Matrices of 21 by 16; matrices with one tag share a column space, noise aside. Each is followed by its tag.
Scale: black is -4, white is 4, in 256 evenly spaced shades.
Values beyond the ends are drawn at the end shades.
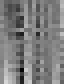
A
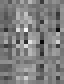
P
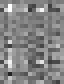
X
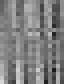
A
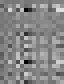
X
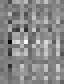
P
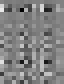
X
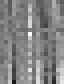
A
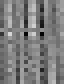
A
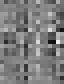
P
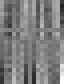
A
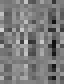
P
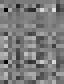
X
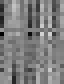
A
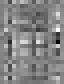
P
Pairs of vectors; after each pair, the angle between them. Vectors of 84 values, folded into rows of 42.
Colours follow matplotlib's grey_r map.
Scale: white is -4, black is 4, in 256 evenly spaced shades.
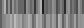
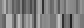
partly aligned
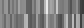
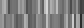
nearly parallel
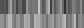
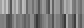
nearly opposite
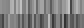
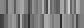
partly aligned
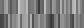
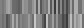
orthogonal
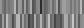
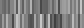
nearly parallel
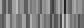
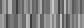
nearly opposite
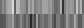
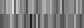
nearly parallel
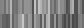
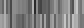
nearly opposite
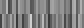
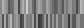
orthogonal
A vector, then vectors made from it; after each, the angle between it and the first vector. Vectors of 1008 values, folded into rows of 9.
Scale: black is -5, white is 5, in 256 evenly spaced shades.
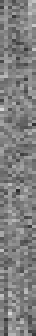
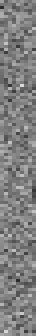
orthogonal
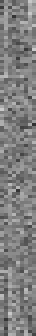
nearly parallel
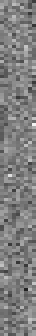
partly opposed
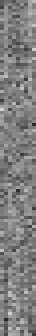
nearly parallel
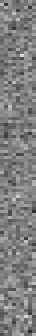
orthogonal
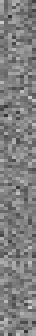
partly opposed
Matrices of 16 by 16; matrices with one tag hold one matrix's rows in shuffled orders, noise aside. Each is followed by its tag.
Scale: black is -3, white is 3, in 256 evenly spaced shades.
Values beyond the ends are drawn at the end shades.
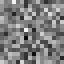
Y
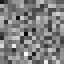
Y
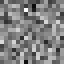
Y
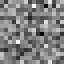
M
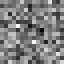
M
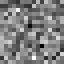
M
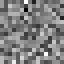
Y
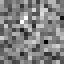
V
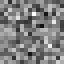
M
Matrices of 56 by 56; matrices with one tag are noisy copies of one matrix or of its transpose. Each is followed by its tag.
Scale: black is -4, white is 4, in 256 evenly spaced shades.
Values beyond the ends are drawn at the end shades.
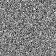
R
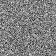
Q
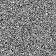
Q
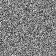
R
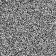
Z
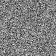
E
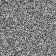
Z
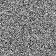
Q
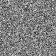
R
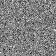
Q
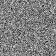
Q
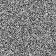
Q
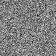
E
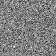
Q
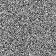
Q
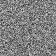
Q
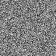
E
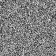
Z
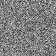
Q
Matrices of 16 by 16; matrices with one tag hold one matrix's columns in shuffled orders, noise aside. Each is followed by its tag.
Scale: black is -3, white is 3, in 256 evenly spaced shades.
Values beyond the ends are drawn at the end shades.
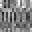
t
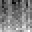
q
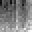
q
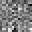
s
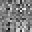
s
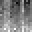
q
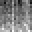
q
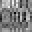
t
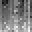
q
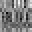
t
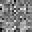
s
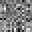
s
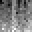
q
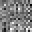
s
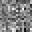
s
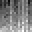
q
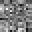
s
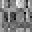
t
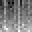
q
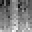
q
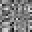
s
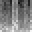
q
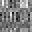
t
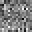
s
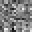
s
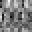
t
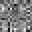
s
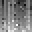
q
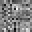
s
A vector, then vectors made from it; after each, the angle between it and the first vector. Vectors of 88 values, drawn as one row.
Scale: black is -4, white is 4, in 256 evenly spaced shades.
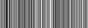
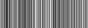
nearly parallel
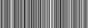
partly aligned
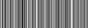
orthogonal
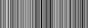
nearly opposite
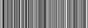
orthogonal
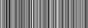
partly aligned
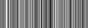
nearly opposite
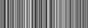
partly opposed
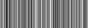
nearly parallel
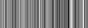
orthogonal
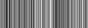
nearly parallel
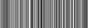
orthogonal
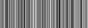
partly aligned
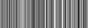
orthogonal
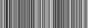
nearly parallel
